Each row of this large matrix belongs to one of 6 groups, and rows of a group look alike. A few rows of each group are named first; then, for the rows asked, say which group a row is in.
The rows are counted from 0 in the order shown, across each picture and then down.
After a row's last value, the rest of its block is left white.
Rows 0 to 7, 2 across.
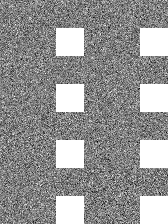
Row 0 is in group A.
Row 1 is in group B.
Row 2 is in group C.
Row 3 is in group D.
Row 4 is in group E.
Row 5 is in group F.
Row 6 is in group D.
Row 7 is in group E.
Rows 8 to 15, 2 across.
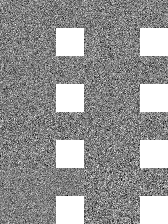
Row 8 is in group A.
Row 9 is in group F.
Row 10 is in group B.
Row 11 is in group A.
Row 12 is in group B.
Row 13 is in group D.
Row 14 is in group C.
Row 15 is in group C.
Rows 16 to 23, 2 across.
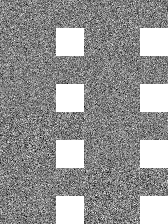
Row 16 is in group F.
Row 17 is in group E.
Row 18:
C
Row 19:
E
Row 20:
E
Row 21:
F
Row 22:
F
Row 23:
B
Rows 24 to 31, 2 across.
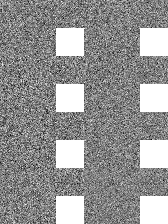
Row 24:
A
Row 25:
C
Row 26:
B
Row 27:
B
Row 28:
E
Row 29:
C
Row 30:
D
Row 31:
D
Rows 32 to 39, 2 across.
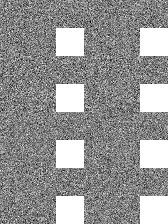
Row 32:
F
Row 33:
F
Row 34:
C
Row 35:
C
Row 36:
C
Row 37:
F
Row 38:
C
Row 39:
B
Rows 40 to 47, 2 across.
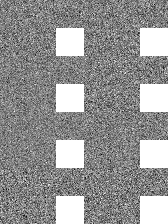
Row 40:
D
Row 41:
D
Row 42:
F
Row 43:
D
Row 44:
D
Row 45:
F
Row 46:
F
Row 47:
A
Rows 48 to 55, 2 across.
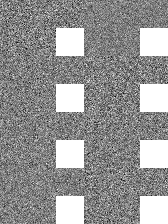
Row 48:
F
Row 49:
A
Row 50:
E
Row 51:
A
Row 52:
B
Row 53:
C
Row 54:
D
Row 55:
C
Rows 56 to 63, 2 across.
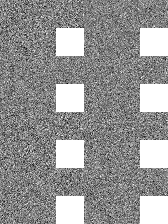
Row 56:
F
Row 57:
D
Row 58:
C
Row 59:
D
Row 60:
D
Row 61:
F
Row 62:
D
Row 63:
F
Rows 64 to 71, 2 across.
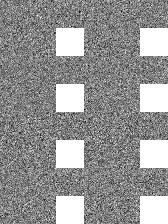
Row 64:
D
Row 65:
C
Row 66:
A
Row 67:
B
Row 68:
E
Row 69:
A
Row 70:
D
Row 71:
D
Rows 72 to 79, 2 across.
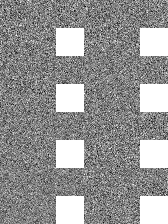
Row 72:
B
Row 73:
B
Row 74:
E
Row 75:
D
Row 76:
E
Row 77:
D
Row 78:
A
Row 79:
F
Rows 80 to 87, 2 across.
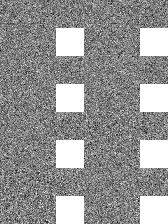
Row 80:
E
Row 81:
A
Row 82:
D
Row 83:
D
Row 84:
D
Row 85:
B
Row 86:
B
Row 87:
D
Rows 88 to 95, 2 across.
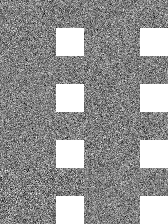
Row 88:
A
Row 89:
F
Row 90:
F
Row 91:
E
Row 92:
B
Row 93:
B
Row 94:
A
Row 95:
D
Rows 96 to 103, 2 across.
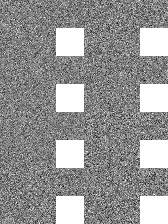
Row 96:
A
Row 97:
B
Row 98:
D
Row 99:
F
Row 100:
C
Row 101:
C
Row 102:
A
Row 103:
D
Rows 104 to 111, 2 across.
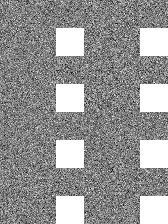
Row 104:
A
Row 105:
A
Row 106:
D
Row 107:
D
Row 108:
D
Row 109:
E
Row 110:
F
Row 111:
A
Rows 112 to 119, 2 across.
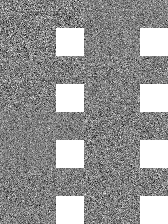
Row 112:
F
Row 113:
F
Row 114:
A
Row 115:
C
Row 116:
F
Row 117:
B
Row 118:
E
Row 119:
B
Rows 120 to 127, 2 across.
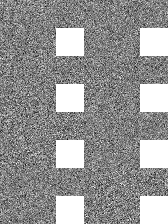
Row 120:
C
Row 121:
A
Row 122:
C
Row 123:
A
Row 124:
C
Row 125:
A
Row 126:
B
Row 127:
D
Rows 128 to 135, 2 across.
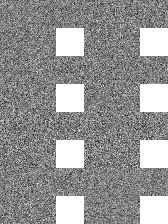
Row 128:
A
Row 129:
E
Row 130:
D
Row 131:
A
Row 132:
B
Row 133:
B
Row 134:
D
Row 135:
C
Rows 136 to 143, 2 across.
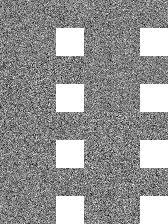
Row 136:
B
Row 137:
F
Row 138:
E
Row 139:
F
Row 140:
B
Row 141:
C
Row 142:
E
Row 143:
F
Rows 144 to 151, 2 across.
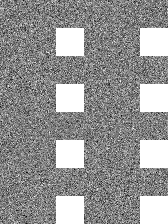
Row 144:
B
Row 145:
A
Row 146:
E
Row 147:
B
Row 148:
A
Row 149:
F
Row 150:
F
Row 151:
E
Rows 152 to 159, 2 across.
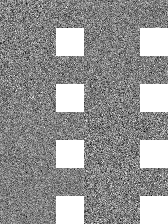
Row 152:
C
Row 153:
A
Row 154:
A
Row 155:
E
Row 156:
C
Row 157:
B
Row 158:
F
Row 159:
C
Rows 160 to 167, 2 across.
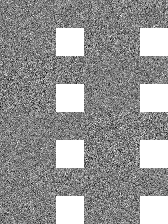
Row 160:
D
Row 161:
D
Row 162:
E
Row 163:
B
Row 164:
A
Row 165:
D
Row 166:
D
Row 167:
B
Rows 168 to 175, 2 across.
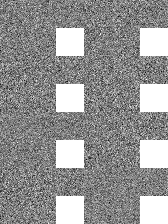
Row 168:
E
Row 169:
A
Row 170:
B
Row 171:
D
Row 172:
A
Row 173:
D
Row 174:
E
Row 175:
F
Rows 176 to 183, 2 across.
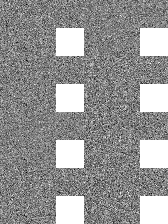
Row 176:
F
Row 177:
D
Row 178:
F
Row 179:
C
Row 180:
F
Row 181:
B
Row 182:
F
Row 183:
B
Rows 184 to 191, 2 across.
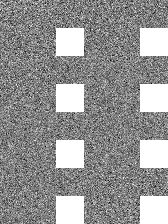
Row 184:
C
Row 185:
E
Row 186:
A
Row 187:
C
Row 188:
F
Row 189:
B
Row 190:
B
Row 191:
F
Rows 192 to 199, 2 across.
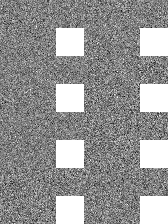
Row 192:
E
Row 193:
C
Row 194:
D
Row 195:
D
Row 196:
A
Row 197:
E
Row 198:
B
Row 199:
B
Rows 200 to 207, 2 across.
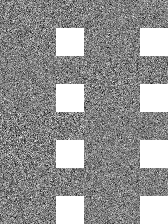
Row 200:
E
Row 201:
F
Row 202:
D
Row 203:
E
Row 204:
B
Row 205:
B
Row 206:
E
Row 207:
E
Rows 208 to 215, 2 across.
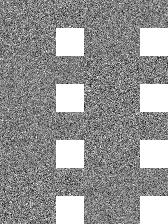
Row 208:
D
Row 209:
B
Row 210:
C
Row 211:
E
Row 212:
B
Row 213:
B
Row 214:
D
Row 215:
F
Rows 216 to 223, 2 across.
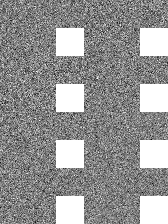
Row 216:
E
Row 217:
B
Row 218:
D
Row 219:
E
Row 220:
E
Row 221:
C
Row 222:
A
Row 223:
A
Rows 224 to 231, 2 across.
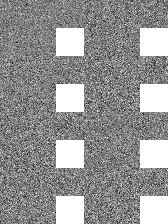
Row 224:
F
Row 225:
E
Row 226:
C
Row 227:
D
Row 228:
D
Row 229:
B
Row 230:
B
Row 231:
D
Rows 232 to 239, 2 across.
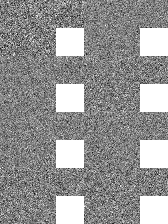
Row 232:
D
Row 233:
C
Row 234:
D
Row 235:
A
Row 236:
D
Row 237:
C
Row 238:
B
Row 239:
E
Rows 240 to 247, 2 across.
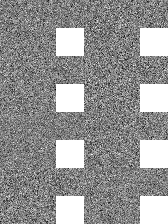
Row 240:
E
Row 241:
E
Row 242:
C
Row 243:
B
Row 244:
A
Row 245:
B
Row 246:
B
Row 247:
F
